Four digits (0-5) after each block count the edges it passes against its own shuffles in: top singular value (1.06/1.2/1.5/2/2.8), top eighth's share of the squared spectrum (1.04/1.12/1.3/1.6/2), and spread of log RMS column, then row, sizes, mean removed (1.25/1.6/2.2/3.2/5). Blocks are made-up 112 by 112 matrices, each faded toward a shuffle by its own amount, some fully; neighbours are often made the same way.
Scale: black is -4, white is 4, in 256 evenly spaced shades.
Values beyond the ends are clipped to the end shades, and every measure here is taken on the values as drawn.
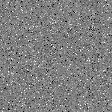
2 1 1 0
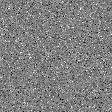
0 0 0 2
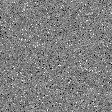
0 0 0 0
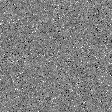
0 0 0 0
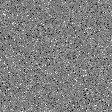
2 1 0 0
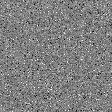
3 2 0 0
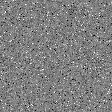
0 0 0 0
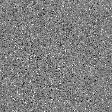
0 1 2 0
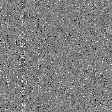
2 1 2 0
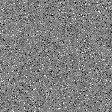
3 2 0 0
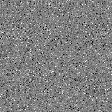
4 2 1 1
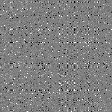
5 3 2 2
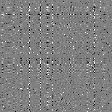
5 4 3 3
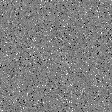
0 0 0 0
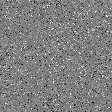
0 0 0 0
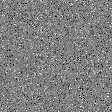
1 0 0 0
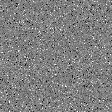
3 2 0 0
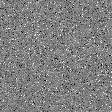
2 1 0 0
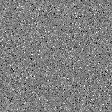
3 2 0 0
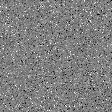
2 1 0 1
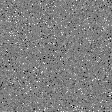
2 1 0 0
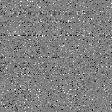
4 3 1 2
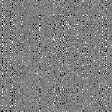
4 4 4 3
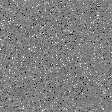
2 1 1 0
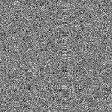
4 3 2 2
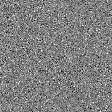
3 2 0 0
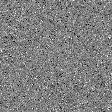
2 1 0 0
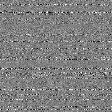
2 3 0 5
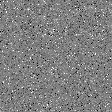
0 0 0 1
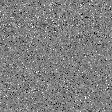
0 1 0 2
